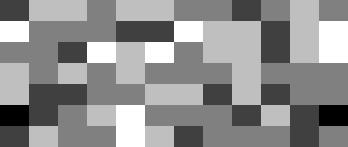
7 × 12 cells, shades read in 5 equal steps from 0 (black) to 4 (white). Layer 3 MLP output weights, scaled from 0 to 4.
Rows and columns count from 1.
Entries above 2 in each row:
5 6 7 4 4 3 3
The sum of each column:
14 14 14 17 20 18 16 15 16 12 15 16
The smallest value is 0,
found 2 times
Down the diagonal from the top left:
1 2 1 2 2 2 1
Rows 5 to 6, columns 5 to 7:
2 3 3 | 4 2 2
